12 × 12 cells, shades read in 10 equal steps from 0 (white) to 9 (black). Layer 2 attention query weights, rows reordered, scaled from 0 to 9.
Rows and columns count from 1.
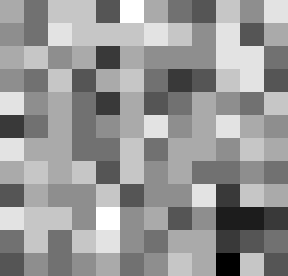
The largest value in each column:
7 5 5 6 7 6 6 7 6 9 8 7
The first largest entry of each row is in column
5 11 5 8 5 1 4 5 10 10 10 10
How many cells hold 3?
29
